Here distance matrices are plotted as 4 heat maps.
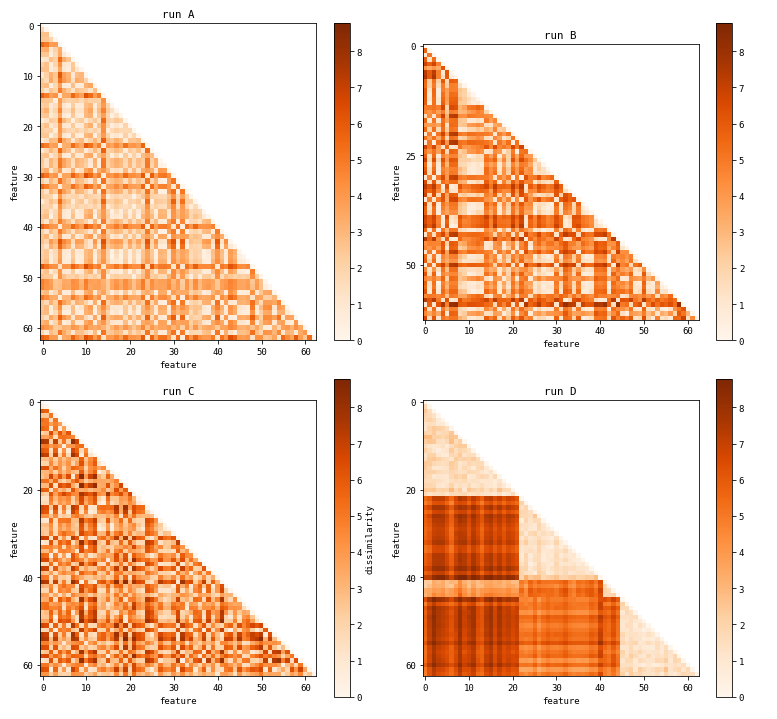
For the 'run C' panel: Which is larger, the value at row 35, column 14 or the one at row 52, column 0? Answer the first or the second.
the first
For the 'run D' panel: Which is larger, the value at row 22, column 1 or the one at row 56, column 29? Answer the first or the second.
the first
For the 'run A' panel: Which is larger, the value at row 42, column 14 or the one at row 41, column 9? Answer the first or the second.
the first
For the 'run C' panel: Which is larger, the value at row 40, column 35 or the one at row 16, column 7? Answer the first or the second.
the second
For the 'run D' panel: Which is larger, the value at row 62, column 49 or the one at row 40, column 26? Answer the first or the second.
the second
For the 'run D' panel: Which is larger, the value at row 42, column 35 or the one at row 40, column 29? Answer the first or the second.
the first
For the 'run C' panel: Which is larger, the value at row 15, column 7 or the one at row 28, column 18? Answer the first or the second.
the first
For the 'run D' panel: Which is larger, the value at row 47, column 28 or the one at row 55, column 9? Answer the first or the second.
the second
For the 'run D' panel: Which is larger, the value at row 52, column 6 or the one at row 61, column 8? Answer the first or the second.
the second
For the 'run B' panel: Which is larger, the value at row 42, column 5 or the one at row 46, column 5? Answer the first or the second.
the first
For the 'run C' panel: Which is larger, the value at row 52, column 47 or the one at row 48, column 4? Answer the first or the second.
the second
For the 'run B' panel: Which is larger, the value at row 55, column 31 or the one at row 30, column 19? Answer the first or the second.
the second
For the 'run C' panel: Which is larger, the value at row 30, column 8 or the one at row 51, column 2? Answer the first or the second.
the first
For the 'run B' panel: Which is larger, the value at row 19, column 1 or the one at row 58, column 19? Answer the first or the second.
the second
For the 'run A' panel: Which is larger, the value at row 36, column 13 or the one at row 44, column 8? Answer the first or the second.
the second
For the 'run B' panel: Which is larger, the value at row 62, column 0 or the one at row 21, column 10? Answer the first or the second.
the first
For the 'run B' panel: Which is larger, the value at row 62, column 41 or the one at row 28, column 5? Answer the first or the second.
the first
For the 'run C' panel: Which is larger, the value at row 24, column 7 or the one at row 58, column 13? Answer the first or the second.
the first
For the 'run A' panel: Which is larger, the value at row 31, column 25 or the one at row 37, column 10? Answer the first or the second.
the second
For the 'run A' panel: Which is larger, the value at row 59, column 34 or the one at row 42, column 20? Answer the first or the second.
the first
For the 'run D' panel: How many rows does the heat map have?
63
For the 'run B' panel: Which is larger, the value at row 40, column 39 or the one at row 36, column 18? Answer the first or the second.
the second
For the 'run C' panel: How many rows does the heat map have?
63
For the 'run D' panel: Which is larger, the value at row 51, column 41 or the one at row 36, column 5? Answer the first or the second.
the second
